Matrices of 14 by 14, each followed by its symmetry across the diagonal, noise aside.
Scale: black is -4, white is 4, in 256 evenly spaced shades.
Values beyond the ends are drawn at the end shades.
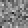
neither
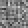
antisymmetric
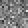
neither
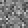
neither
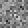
symmetric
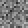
symmetric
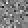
antisymmetric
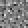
antisymmetric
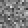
neither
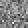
neither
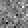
antisymmetric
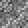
symmetric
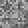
symmetric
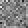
symmetric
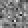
antisymmetric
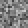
antisymmetric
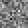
antisymmetric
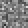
neither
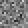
symmetric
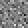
antisymmetric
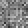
symmetric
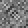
symmetric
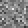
neither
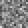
neither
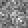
symmetric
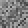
symmetric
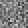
neither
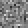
antisymmetric
